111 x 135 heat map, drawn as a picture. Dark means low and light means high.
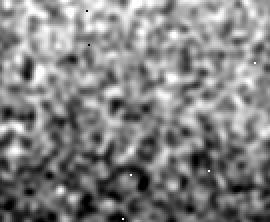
Overall the values sit about 50% of the way up the scale. Six lone cells stand out: four far higher and two far lower than their neighbours. There are no regular stripes. Values rise toward the top. The texture is blotchy.
